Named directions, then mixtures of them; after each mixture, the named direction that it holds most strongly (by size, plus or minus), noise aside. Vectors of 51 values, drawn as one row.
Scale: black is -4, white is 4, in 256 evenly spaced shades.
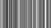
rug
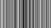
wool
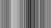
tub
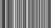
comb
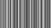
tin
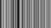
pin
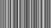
tin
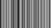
pin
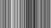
tub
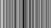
wool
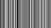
pin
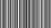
tin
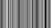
rug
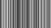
pin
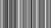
rug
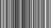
pin
